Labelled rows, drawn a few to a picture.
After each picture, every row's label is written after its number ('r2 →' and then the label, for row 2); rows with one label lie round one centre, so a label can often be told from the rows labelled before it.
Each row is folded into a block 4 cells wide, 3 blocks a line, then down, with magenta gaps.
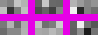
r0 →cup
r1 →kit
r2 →cup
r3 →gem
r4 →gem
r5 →kit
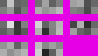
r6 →kit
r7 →gem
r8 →kit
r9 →kit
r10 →cup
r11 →kit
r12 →gem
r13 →cup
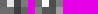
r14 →kit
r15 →kit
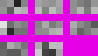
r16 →gem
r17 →gem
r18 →gem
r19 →cup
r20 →gem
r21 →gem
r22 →kit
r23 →cup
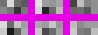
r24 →kit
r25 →cup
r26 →kit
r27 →cup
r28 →cup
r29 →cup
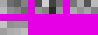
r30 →gem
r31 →kit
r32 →gem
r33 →gem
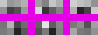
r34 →cup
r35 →cup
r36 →cup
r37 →kit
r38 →kit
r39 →gem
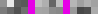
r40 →kit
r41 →gem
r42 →cup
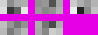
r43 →cup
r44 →gem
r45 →cup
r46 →gem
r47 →gem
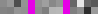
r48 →gem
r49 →gem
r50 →kit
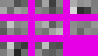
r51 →gem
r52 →kit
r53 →cup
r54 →kit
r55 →gem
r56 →gem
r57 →kit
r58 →kit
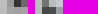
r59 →gem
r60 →cup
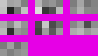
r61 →cup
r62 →cup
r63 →gem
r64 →cup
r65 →kit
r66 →gem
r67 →gem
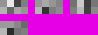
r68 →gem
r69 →cup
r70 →kit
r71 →cup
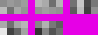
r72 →gem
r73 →gem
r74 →kit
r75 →cup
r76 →kit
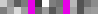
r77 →gem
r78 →kit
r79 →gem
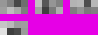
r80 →gem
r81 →cup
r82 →gem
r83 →cup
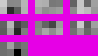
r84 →cup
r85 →gem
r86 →gem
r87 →kit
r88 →gem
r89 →kit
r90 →kit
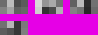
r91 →kit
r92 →cup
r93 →kit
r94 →kit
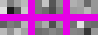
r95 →cup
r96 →kit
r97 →gem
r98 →gem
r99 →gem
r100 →kit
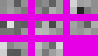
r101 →gem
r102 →gem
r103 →cup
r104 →kit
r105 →gem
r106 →gem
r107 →cup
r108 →gem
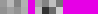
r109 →gem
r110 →cup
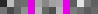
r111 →kit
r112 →cup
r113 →kit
